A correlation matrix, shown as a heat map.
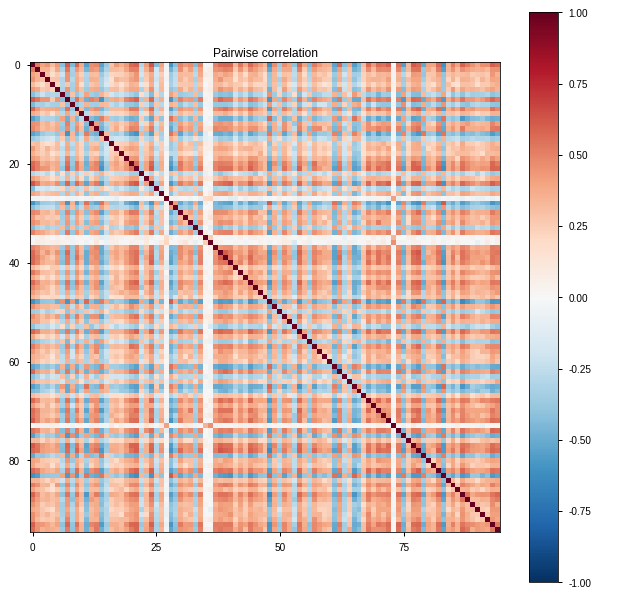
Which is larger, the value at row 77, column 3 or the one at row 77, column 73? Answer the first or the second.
the first
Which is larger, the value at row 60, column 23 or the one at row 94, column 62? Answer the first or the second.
the second
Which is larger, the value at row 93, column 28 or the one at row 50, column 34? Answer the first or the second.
the second
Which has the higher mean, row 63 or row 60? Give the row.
60
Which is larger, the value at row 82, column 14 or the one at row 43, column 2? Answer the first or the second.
the second
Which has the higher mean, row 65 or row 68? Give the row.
68
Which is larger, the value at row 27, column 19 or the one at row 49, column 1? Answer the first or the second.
the second
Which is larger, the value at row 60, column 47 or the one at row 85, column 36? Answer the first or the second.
the first
